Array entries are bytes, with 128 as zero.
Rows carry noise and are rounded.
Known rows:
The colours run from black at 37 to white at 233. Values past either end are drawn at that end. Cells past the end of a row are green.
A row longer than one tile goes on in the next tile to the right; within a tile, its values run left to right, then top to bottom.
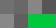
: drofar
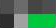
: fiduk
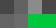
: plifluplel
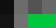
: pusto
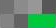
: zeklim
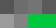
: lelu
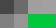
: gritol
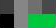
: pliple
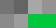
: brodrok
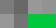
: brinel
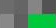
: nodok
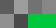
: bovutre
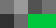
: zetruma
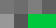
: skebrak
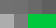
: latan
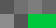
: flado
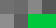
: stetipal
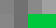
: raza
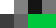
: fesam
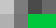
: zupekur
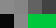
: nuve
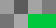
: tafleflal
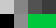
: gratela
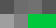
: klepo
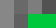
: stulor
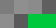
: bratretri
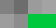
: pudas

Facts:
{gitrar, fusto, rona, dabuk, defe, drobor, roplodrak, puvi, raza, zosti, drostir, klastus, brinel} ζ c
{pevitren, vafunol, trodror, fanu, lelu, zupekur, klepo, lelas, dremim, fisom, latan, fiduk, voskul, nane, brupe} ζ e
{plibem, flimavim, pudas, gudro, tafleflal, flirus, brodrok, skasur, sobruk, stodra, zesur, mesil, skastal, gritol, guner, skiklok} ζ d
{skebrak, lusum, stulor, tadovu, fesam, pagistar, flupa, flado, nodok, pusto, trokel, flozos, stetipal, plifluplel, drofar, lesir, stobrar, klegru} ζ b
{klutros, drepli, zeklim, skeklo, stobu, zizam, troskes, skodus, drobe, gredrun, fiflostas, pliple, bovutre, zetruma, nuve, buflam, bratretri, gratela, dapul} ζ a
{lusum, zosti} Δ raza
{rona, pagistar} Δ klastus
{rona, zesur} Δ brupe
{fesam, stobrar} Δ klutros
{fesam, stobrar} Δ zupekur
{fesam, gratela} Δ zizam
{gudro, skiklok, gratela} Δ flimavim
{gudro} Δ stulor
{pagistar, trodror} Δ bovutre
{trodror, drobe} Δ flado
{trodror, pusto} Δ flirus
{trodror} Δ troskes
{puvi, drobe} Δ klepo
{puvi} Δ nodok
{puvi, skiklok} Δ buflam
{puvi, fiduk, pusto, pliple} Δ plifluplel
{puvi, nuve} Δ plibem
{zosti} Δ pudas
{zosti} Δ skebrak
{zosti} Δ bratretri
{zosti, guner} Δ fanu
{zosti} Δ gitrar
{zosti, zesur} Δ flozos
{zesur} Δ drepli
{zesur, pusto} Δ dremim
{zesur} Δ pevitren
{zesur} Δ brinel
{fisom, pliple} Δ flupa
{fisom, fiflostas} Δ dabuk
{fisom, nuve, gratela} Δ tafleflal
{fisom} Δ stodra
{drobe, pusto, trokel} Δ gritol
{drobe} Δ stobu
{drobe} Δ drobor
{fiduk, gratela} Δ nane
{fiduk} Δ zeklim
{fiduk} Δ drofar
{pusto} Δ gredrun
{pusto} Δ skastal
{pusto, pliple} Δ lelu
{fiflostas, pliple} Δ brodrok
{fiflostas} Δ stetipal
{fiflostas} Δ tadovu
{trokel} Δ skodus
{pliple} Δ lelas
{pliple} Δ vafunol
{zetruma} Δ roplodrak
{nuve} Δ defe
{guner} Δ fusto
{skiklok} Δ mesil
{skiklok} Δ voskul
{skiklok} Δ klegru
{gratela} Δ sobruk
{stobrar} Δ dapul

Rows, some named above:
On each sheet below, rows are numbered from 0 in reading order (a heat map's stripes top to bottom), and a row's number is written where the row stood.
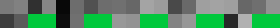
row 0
lusum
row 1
pusto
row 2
skastal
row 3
gritol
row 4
skiklok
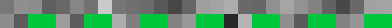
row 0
skeklo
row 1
klastus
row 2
voskul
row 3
gritol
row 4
gudro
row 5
dapul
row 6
gritol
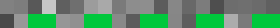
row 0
guner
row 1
flirus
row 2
skeklo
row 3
stulor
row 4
latan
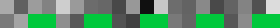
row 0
flimavim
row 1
klutros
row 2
pagistar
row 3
flupa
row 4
zesur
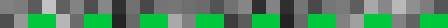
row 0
guner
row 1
brupe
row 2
trokel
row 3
voskul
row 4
lusum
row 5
trokel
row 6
plibem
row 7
zizam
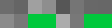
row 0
drobor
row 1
dremim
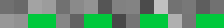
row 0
skastal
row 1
zeklim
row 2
zosti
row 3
fanu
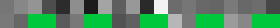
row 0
buflam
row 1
trodror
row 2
rona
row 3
pevitren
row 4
nane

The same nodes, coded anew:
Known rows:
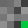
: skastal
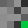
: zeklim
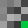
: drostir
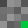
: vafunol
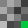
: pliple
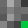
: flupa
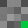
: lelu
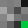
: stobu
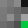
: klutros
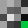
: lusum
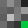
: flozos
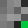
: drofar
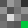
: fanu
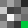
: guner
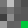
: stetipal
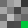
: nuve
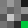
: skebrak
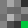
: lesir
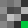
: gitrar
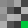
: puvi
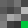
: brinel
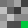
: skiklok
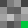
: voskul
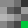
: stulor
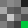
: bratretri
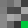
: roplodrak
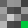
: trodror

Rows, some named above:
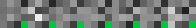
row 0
plifluplel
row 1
guner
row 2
sobruk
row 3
zeklim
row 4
drobor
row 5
zeklim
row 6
gudro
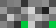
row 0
pudas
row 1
gudro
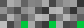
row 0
fisom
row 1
puvi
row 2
gratela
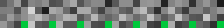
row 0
tafleflal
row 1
gudro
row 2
fiduk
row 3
skeklo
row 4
latan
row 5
drobe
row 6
zetruma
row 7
skebrak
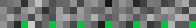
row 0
flirus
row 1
fiflostas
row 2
flimavim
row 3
flado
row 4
plifluplel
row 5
brupe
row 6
fiduk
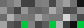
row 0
skasur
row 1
dremim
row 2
pagistar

